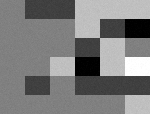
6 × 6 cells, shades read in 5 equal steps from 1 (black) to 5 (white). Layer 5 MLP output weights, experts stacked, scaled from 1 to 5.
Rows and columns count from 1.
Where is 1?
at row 2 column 6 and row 4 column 4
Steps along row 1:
down same up same same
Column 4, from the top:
4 4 2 1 2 3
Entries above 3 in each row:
3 1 1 3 0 1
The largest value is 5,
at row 4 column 6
